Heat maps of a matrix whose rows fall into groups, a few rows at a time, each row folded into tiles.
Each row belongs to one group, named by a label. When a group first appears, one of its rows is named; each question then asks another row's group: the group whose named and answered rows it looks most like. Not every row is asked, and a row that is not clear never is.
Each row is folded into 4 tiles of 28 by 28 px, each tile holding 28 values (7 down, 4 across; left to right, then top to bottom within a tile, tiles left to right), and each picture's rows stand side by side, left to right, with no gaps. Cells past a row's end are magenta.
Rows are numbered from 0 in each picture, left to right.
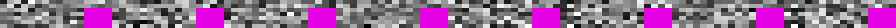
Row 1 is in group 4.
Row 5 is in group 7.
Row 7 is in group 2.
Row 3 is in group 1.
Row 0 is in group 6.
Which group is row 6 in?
4
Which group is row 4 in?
2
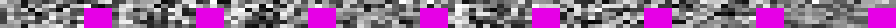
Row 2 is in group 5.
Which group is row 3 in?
6
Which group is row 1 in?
5
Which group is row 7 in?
6
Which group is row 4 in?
5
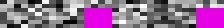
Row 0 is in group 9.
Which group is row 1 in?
5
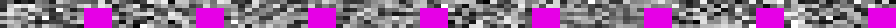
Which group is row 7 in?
5
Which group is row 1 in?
2
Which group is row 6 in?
1
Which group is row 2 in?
1
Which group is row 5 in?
6
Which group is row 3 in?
7
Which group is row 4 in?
9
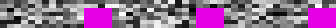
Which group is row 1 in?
1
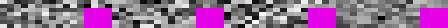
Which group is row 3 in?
6
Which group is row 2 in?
9
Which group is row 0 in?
4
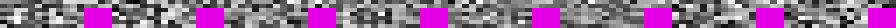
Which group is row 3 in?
5
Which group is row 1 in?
2
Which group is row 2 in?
6
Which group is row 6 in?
2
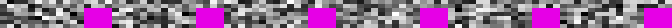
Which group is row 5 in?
9
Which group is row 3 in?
2
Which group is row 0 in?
2
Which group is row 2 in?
4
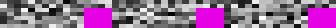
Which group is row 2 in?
7
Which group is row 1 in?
7
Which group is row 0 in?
1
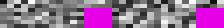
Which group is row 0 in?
6
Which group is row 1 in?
9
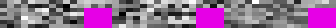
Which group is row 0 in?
6
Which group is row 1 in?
7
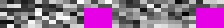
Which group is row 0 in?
2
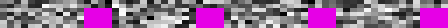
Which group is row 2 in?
4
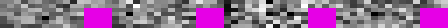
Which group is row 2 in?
7
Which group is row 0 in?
6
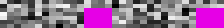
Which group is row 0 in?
2
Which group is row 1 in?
5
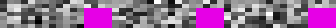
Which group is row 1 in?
9
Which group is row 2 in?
5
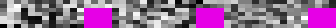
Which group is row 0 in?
5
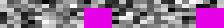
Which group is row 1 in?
9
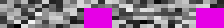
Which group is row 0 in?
9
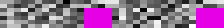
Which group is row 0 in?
1
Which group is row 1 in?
1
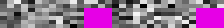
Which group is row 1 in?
7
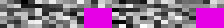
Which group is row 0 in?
2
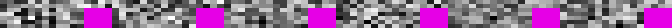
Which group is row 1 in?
1
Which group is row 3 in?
7
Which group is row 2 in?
5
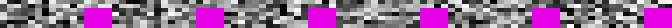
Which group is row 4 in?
4
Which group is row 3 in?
7
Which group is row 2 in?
9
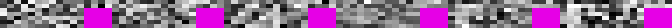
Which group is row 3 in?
6
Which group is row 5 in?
5
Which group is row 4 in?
5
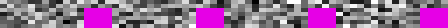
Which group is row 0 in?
9
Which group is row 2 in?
6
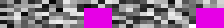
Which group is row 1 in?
2
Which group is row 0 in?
9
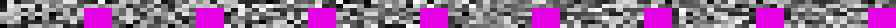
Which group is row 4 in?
6
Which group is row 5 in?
4
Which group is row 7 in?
4
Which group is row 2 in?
4
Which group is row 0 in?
5
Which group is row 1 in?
9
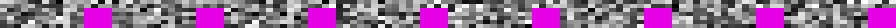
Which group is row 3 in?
7
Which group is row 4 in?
5
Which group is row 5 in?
1
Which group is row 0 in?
9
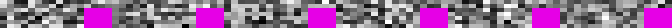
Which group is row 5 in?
4
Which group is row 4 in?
2
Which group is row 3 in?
2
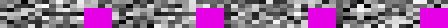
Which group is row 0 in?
7
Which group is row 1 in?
7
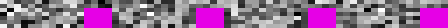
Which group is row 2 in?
1
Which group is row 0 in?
4
